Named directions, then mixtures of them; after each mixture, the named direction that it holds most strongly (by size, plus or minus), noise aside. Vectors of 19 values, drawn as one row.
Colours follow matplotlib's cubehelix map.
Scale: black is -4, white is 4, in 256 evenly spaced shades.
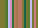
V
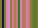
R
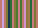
V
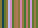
V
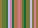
V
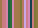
V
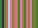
R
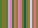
V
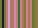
R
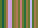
V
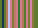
R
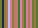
R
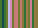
V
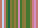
R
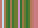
R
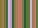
V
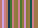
V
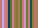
V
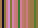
R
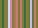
V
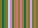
V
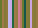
V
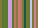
V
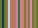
R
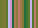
V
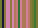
R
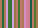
V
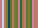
R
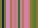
R
